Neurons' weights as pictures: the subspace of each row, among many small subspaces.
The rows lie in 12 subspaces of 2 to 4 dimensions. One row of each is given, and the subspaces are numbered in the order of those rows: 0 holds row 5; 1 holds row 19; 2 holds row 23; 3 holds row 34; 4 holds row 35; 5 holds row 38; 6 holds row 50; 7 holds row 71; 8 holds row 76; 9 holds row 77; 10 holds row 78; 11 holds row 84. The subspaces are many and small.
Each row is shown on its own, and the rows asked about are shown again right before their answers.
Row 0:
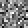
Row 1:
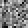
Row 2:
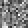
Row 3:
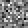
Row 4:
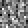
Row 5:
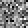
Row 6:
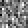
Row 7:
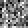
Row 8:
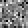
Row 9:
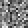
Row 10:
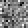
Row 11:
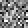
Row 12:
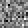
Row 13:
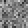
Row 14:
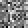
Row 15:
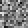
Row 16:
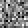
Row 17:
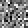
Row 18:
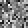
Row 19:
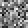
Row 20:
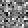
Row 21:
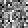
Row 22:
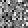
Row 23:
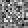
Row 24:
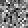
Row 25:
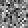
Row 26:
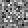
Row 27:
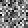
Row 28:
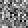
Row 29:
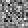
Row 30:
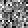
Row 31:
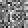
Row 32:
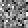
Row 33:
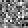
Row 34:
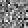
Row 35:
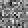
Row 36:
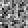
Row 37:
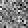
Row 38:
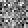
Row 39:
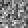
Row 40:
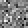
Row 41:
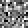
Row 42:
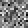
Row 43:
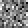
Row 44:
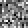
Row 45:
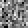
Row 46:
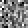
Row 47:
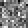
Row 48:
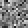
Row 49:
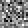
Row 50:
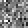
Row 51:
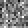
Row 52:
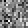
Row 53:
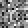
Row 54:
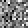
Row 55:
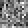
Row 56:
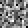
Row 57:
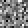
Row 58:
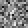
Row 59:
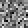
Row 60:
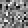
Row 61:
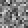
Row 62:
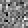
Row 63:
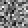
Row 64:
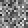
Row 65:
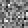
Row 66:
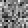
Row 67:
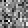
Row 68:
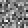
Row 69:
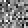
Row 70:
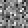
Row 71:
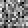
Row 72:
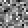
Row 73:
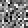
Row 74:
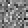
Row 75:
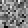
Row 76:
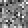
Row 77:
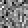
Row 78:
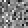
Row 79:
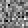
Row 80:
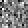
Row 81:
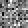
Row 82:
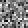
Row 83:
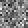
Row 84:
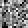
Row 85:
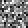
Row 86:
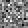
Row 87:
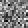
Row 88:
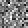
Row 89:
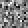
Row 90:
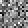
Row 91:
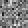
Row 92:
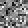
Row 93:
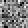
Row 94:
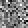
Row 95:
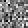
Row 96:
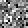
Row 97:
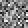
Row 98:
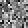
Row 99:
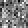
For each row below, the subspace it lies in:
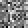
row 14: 4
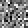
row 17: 3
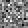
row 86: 2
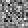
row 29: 2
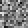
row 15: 5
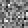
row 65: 7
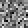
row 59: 8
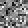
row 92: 9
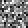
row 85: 0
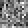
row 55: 0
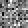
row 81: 4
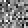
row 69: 3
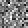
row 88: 10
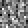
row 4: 9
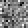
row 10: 5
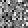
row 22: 10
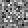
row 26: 2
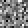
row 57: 10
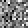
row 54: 10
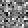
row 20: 0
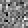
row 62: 0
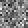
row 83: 5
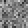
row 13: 11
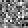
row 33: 2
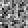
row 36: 10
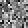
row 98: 11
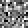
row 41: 0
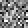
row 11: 1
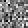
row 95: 3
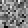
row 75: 5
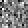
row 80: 9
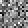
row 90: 5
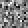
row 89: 0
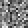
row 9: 11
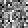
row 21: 4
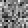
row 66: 1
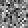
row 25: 6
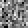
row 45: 10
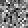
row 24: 6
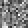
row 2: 11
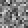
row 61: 9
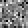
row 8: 8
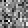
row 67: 6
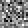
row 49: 2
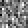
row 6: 9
